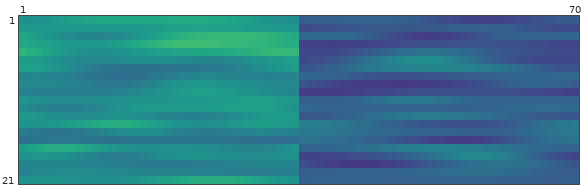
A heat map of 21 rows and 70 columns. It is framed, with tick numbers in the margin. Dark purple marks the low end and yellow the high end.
The table splits into one row of 2 panels. Panel 1,1: middling, streaked across. Panel 1,2: low, streaked across.
